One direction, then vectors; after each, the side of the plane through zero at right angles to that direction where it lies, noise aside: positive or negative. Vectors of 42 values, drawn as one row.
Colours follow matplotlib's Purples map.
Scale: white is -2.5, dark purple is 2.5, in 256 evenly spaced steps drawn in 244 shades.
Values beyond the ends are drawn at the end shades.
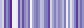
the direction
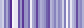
positive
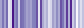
negative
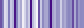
negative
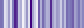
negative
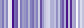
negative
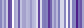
positive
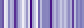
negative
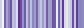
positive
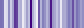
negative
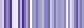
positive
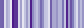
negative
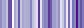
positive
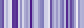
negative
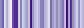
negative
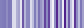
positive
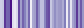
positive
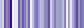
positive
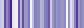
positive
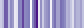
positive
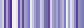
positive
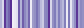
positive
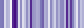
negative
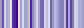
negative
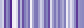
positive
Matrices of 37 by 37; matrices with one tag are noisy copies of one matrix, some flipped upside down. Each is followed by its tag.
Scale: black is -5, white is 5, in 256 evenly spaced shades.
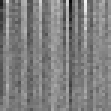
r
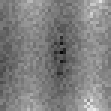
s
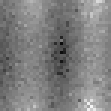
s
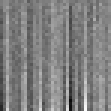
r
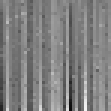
r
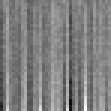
r
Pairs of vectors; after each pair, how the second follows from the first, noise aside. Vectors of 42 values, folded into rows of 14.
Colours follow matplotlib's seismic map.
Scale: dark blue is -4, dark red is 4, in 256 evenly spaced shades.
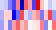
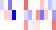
partly zeroed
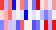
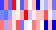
negated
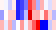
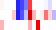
partly zeroed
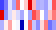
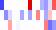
partly zeroed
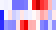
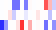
partly zeroed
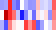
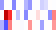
partly zeroed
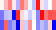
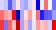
negated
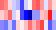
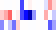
partly zeroed
